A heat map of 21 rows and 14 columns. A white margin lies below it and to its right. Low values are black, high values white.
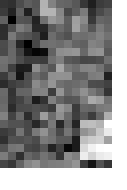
Mirror symmetry: none. Ninth with the highest average: bottom right. Roughest part: bottom right. Odd patch: higher, in the bottom right. Ninth with the lowest average: top left. Stripes: none.
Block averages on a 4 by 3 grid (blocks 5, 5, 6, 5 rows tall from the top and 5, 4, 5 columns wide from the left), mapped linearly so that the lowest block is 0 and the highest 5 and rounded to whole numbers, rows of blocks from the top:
022 / 022 / 123 / 125
